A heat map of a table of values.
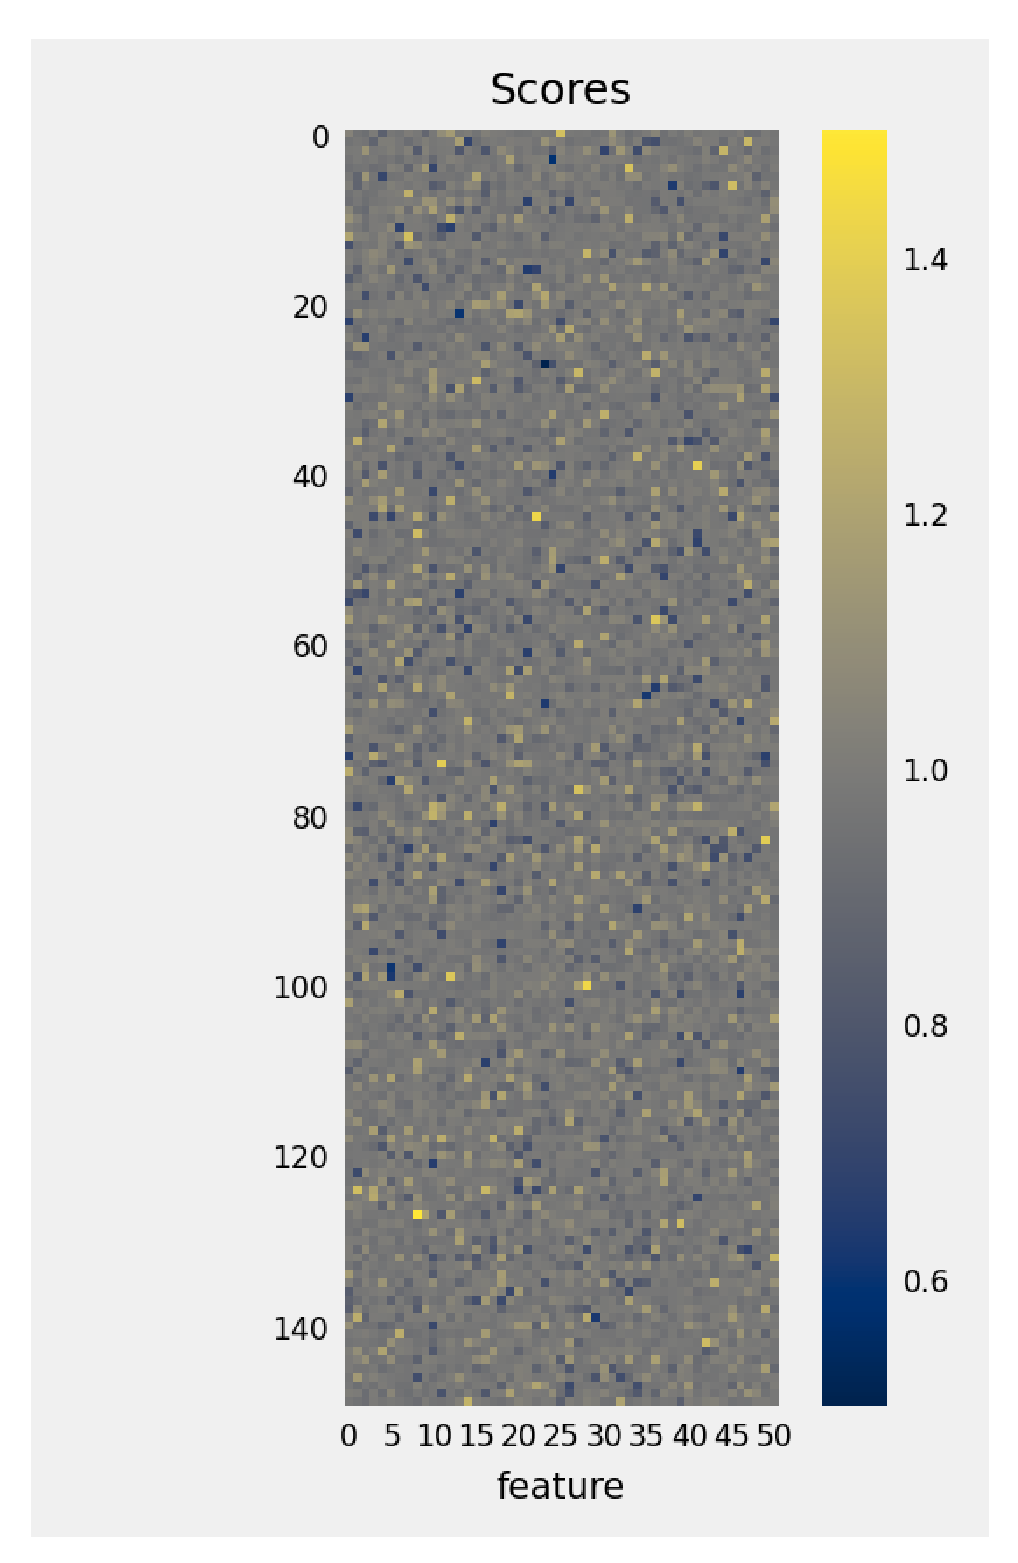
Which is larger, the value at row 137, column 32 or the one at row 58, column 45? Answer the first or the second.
the second
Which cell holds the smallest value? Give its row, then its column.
27, 23
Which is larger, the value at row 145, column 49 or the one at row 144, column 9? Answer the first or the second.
the first
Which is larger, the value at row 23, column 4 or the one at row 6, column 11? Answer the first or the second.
the first
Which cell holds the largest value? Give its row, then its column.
127, 8
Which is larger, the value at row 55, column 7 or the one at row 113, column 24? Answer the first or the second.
the first
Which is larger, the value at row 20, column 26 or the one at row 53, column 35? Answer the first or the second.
the second
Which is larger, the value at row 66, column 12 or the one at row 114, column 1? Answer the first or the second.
the first
